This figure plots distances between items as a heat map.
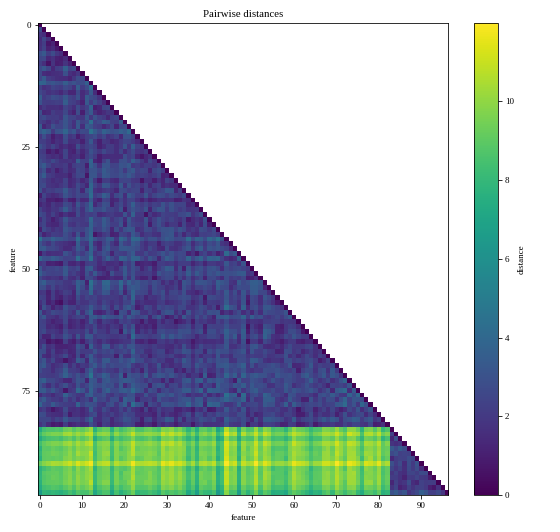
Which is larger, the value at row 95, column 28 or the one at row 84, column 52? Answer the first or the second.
the second
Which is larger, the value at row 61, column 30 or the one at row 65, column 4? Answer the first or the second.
the first
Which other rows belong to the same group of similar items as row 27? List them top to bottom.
0, 1, 2, 3, 4, 5, 6, 7, 8, 9, 10, 11, 12, 13, 14, 15, 16, 17, 18, 19, 20, 21, 22, 23, 24, 25, 26, 28, 29, 30, 31, 32, 33, 34, 35, 36, 37, 38, 39, 40, 41, 42, 43, 44, 45, 46, 47, 48, 49, 50, 51, 52, 53, 54, 55, 56, 57, 58, 59, 60, 61, 62, 63, 64, 65, 66, 67, 68, 69, 70, 71, 72, 73, 74, 75, 76, 77, 78, 79, 80, 81, 82
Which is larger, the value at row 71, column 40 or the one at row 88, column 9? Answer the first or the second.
the second
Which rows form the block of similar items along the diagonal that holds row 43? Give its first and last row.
0 to 82
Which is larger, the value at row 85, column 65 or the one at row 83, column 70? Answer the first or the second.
the second
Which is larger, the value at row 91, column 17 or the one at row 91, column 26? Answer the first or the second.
the second
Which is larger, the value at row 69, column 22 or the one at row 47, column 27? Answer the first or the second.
the first
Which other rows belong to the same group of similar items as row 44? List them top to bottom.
0, 1, 2, 3, 4, 5, 6, 7, 8, 9, 10, 11, 12, 13, 14, 15, 16, 17, 18, 19, 20, 21, 22, 23, 24, 25, 26, 27, 28, 29, 30, 31, 32, 33, 34, 35, 36, 37, 38, 39, 40, 41, 42, 43, 45, 46, 47, 48, 49, 50, 51, 52, 53, 54, 55, 56, 57, 58, 59, 60, 61, 62, 63, 64, 65, 66, 67, 68, 69, 70, 71, 72, 73, 74, 75, 76, 77, 78, 79, 80, 81, 82
